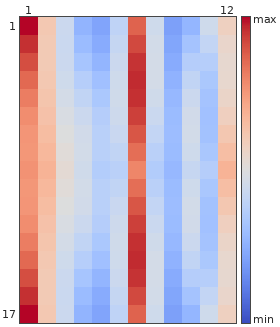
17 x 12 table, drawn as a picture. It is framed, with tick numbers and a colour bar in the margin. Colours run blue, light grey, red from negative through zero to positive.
The middle left is the smoothest part. Upright stripes repeat 2 times across the table. Overall the values sit about 50% of the way up the scale. Streaks run downward. The top and bottom halves mirror each other.
